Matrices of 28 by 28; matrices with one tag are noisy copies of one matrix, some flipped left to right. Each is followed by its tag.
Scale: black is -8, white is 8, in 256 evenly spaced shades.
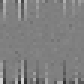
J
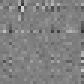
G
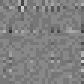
G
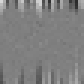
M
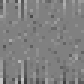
J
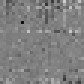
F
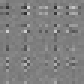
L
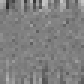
M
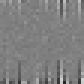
J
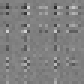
L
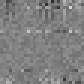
F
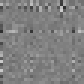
G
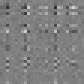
L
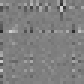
G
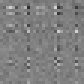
L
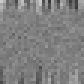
M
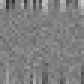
M
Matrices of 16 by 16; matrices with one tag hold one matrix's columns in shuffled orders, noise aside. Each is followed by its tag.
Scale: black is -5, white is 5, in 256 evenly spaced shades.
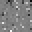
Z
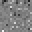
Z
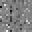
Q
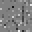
Q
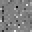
Q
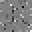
Q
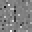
Q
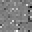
Q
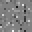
Q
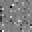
Q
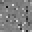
Q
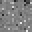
Z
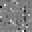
Q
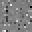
Q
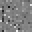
Q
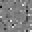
Q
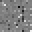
Q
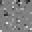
Z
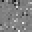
Z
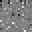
Z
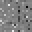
Q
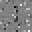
Q
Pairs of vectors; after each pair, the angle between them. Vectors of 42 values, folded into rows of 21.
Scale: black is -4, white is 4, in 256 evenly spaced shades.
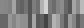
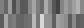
orthogonal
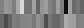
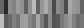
partly aligned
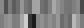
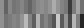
partly aligned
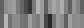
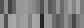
partly opposed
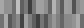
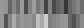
partly opposed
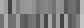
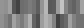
orthogonal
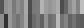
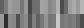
nearly parallel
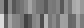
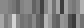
partly aligned
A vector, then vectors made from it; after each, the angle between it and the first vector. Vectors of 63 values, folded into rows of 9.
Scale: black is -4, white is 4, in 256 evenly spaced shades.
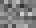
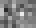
partly aligned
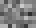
nearly opposite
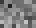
partly aligned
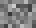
partly aligned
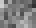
orthogonal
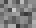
partly opposed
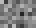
nearly opposite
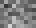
partly aligned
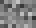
nearly parallel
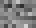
nearly parallel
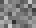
orthogonal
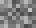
partly opposed
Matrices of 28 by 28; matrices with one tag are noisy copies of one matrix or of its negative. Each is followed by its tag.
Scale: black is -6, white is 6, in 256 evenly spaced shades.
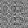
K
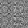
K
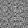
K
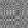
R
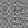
K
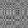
R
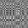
R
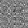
K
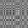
R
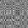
R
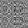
K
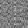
K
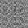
K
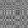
R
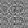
K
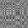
R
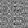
K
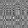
R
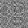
K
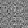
K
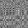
R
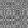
R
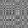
R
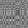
R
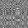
R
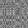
R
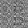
K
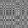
R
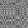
R
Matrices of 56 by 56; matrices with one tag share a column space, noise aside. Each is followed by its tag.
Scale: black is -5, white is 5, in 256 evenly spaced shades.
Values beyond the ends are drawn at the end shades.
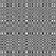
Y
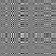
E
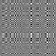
E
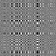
Y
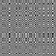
E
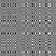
Y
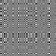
E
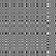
Y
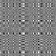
Y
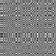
E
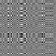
E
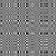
Y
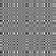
Y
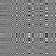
E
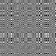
E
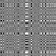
Y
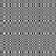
Y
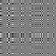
E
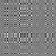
E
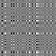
Y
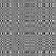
Y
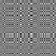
E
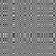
E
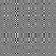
E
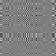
E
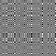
E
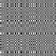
Y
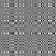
Y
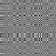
E
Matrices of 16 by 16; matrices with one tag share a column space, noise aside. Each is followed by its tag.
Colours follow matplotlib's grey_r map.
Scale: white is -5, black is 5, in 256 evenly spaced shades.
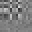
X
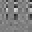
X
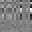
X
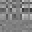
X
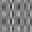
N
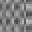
N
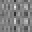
N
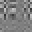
X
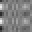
N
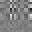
X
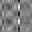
N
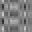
N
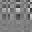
X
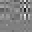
X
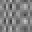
N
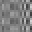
N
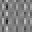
N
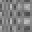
N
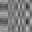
N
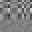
X
